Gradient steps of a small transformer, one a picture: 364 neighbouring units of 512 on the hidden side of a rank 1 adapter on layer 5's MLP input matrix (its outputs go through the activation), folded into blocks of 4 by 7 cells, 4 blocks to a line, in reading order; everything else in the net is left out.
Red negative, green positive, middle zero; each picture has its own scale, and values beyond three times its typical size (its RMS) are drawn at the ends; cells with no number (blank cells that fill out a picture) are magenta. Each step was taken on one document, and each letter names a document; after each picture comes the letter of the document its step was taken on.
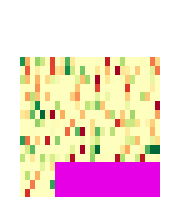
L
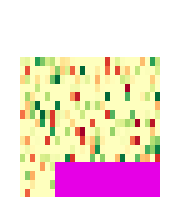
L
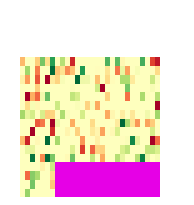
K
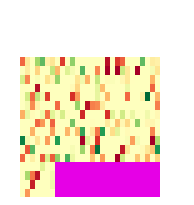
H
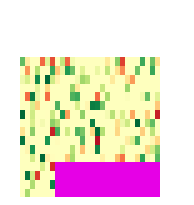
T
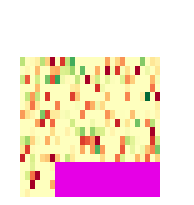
H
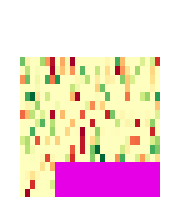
L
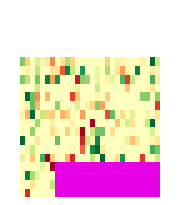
L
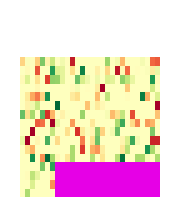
K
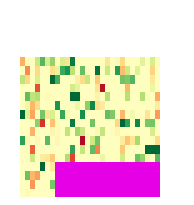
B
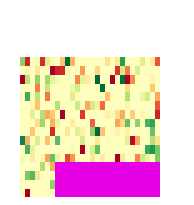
B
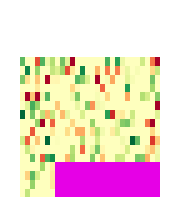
K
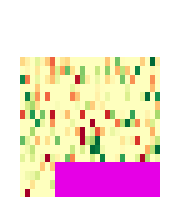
L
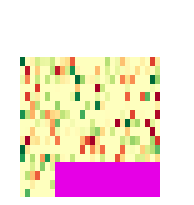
H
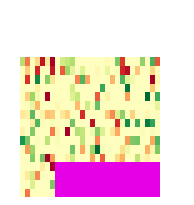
B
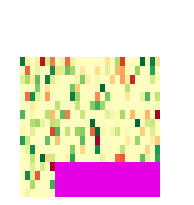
T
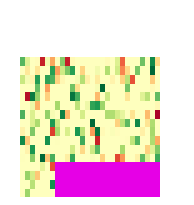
T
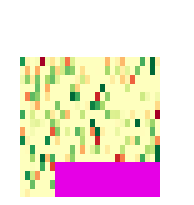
T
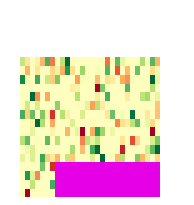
L
